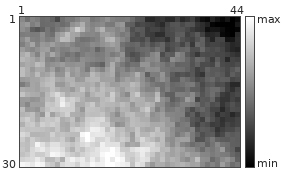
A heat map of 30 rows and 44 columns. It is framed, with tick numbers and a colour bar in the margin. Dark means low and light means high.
Mirror symmetry: none. Lone odd cells: none. Stripes: none. Grain: blotchy. Ninth with the lowest average: top right. Slope: up to the bottom left.
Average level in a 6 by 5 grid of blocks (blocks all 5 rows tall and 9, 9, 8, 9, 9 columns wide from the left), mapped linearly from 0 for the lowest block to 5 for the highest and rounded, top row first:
23210
33221
44321
44431
45431
55542
